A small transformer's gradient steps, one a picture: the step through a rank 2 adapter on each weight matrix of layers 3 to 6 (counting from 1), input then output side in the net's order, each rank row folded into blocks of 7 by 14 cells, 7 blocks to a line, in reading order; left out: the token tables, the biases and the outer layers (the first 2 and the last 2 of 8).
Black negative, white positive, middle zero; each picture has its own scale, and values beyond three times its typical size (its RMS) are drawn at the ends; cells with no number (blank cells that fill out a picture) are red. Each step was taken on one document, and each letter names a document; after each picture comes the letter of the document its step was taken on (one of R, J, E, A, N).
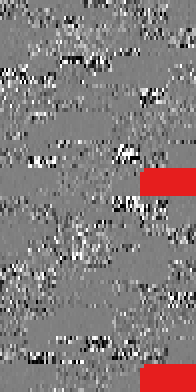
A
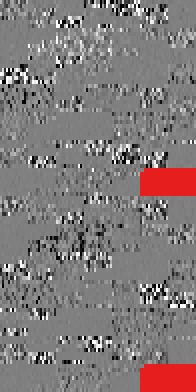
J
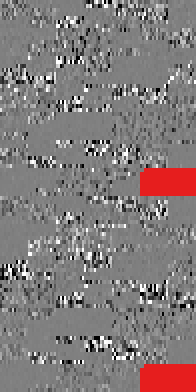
A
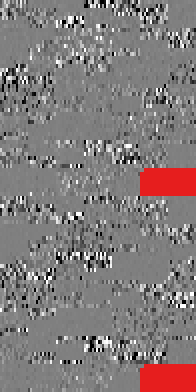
J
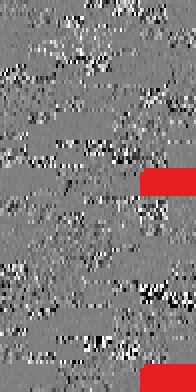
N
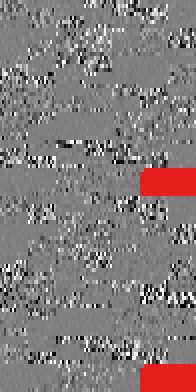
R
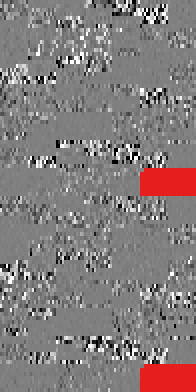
R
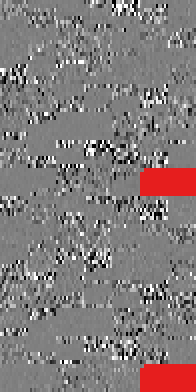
N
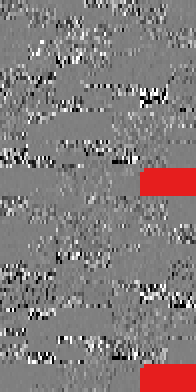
R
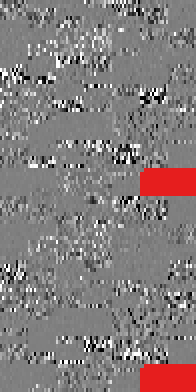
R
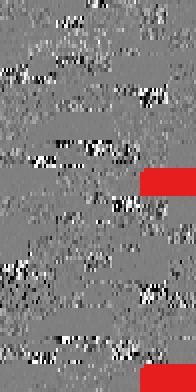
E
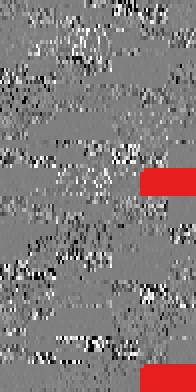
E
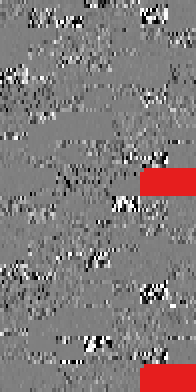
N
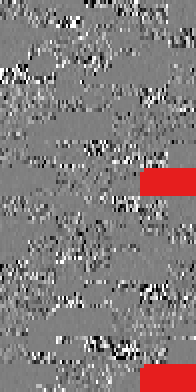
A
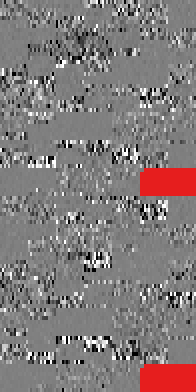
A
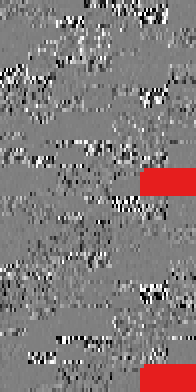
N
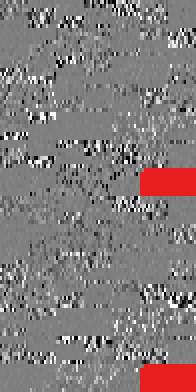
N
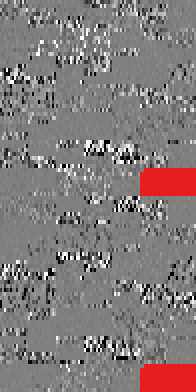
R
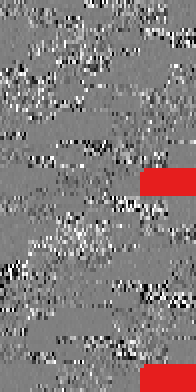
A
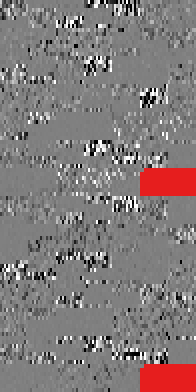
E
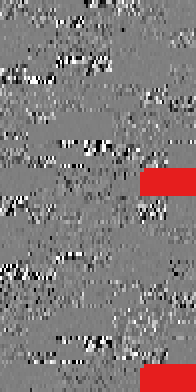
N
